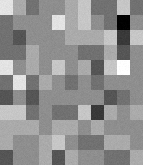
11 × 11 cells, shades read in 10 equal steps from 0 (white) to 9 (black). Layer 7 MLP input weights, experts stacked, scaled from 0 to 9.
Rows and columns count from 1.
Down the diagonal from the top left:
1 4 4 4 2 5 4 7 4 3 3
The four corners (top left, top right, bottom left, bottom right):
1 5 6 3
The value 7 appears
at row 3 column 10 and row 8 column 8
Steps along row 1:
up up down same down down up same down up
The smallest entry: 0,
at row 5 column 10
